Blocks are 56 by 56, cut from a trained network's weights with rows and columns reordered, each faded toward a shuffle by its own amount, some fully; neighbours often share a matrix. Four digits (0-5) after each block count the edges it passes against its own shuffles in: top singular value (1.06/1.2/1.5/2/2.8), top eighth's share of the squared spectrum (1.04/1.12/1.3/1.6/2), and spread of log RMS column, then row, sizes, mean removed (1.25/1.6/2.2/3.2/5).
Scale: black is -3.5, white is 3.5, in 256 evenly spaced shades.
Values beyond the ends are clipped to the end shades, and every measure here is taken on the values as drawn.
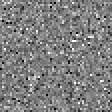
0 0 0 0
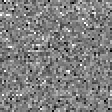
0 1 0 0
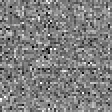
2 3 2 0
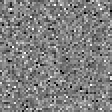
0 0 0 0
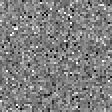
0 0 0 0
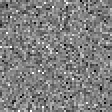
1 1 0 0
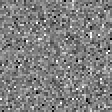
0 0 0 0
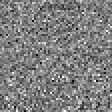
1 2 0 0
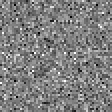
0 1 0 0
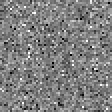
1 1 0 0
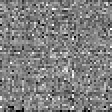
2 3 2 1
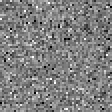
1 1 0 0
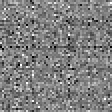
2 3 2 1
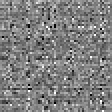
2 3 3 1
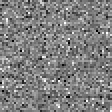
2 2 2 0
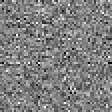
3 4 2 2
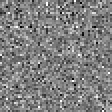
2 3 1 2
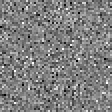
0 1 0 0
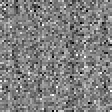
2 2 0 1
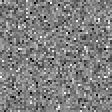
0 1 0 0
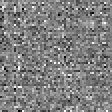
2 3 3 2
